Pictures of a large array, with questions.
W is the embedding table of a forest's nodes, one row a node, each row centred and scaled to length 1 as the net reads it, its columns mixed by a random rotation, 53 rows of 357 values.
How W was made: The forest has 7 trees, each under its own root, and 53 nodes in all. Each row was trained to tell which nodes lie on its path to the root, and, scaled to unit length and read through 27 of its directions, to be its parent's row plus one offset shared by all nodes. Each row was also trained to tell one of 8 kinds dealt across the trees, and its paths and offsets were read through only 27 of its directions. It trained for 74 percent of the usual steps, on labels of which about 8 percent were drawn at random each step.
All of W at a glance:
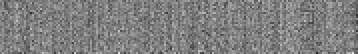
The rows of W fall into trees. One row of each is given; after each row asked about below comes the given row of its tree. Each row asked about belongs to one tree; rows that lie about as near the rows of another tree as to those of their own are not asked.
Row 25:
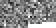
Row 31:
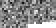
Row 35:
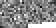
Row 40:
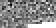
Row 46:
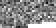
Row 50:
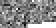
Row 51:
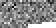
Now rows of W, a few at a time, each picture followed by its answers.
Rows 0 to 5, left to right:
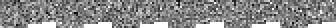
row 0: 31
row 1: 25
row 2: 40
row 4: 40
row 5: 50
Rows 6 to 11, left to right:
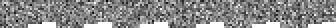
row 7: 40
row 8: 31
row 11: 51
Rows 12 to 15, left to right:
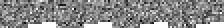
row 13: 50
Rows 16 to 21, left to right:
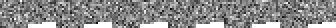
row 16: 35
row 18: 35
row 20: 40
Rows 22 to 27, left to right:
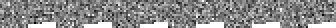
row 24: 40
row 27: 46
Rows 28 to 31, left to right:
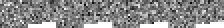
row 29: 46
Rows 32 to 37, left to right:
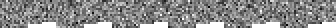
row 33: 51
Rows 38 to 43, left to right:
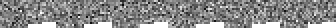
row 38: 50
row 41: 50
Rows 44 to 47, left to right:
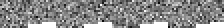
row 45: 46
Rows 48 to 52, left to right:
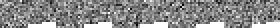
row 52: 31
